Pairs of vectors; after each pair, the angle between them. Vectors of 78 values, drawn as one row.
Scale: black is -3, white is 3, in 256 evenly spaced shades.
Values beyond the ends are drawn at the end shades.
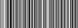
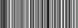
nearly opposite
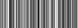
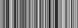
nearly opposite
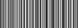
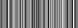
partly opposed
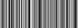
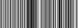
partly opposed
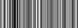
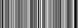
partly opposed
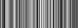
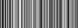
orthogonal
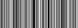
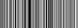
orthogonal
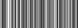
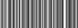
orthogonal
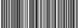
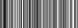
orthogonal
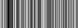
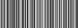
partly aligned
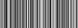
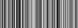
orthogonal
